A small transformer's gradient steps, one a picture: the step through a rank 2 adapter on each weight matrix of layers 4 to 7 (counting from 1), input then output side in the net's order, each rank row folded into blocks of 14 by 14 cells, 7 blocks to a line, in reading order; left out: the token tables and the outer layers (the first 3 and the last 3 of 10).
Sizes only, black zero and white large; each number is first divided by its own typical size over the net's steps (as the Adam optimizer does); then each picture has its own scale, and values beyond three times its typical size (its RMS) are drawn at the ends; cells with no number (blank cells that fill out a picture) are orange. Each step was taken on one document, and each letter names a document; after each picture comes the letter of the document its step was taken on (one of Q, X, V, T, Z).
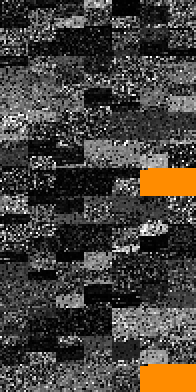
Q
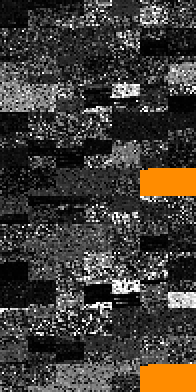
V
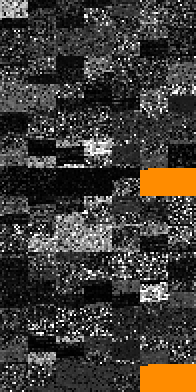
V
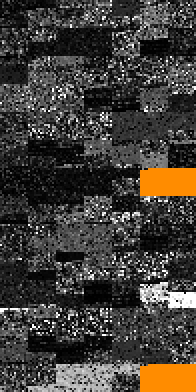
V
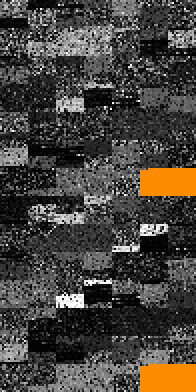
Q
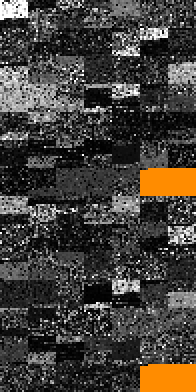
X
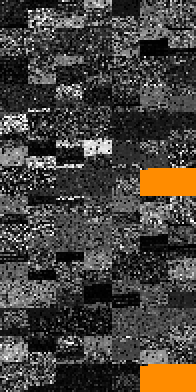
Q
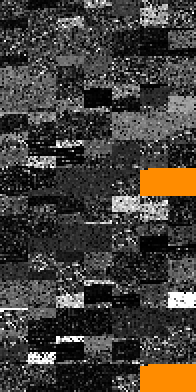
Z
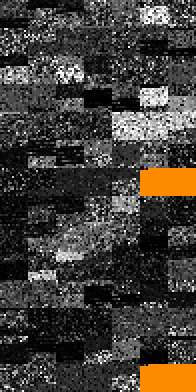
Z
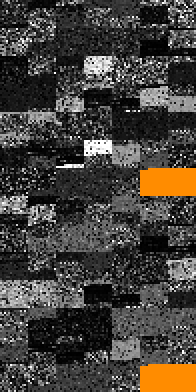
Q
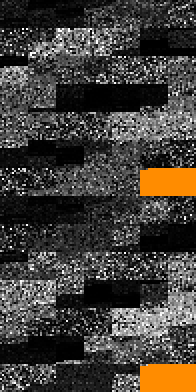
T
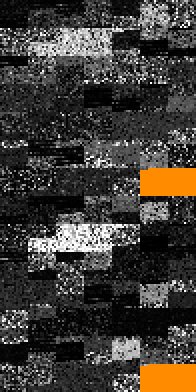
Z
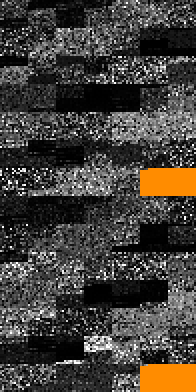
T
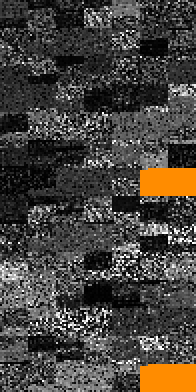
X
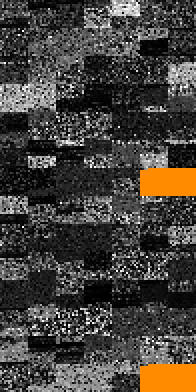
X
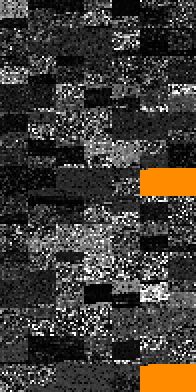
V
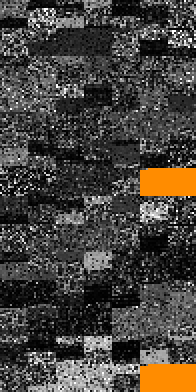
Q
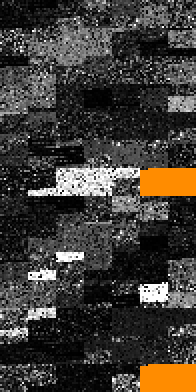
Z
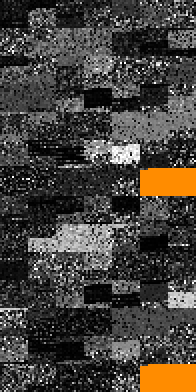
Z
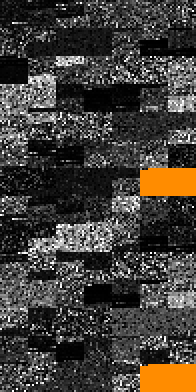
T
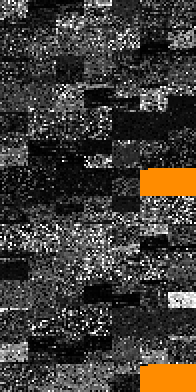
V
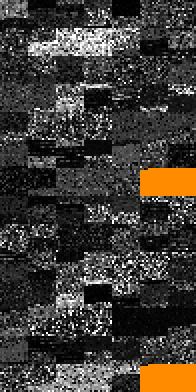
V
